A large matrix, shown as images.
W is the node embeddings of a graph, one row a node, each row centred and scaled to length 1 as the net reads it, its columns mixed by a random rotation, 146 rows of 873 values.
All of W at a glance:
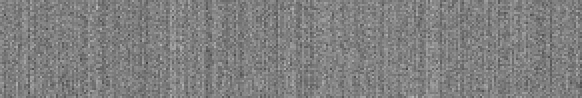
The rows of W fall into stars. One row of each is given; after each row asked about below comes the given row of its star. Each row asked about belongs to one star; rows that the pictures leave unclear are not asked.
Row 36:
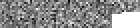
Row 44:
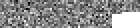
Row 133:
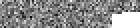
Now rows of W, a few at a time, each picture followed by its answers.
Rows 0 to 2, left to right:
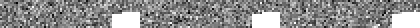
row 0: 44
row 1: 133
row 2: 36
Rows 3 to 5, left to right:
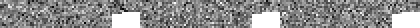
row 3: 133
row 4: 36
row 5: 44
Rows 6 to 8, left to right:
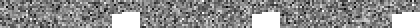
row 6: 36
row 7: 44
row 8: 133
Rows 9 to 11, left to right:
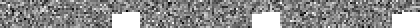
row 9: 133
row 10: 44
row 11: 133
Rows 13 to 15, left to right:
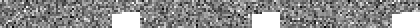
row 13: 133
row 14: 133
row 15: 36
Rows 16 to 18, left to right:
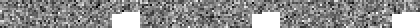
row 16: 36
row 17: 133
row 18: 44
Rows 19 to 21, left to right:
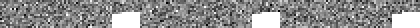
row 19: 44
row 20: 133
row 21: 133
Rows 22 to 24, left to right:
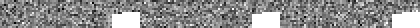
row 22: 133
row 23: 44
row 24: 36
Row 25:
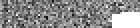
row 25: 44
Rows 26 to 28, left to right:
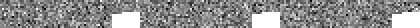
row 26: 36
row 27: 44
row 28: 36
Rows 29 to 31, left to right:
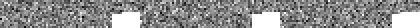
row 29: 44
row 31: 36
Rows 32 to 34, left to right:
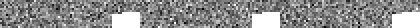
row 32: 133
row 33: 133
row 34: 36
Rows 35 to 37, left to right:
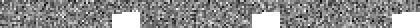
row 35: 36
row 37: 44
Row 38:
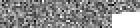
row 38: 36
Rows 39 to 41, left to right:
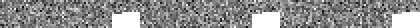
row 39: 44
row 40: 36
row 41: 44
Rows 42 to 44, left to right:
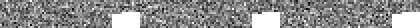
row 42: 133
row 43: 133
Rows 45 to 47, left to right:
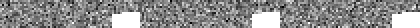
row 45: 36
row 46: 36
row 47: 133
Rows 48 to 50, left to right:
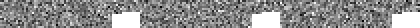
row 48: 44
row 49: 36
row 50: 133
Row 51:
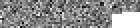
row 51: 44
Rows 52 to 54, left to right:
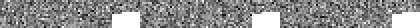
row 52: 44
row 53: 44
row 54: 44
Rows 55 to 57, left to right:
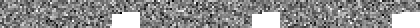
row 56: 133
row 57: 36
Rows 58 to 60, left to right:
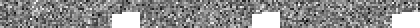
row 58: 133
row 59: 36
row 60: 36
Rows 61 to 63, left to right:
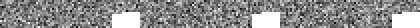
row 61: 44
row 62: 44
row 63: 133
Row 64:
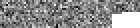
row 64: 133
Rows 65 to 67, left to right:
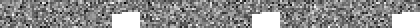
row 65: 36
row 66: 36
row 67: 133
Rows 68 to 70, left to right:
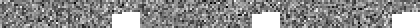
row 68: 133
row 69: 133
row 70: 133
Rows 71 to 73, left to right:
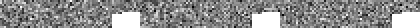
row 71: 133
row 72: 133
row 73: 44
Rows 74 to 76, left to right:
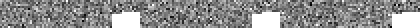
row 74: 44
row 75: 133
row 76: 44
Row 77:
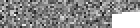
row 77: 36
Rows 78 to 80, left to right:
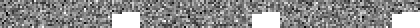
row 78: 133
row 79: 44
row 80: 44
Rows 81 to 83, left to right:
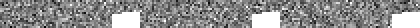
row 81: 36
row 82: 44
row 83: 36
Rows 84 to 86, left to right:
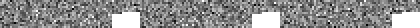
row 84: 133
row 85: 44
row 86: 44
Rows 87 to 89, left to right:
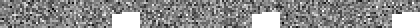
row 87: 44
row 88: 44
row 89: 133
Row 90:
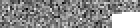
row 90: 44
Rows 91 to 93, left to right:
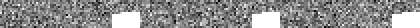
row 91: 36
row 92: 44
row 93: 36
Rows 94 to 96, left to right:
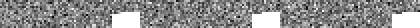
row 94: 36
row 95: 44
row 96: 133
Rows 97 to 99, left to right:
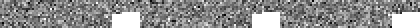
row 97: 44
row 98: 44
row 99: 133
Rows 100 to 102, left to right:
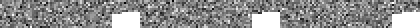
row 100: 36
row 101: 133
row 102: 36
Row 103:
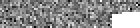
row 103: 36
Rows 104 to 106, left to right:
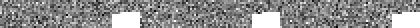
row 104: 36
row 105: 133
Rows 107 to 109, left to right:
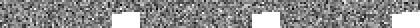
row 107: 44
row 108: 44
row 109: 36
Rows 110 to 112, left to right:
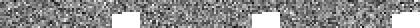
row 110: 133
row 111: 133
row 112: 36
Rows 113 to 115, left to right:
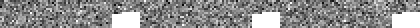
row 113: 44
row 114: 133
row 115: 133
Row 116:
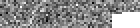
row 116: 133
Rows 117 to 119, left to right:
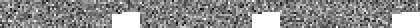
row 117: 133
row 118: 133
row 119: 36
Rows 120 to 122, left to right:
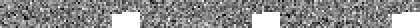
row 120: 133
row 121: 44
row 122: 133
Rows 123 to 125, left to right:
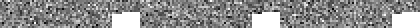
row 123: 133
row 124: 133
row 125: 44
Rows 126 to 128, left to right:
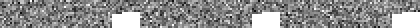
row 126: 133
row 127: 133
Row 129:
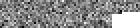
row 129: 44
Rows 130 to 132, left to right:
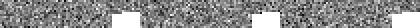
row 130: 133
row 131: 133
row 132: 133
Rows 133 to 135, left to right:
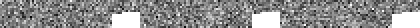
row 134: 44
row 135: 36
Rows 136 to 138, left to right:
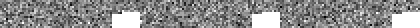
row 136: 133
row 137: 44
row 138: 44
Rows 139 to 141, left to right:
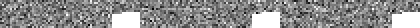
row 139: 133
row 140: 36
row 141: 133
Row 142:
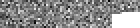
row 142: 36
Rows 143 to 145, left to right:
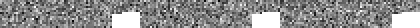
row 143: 133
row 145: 36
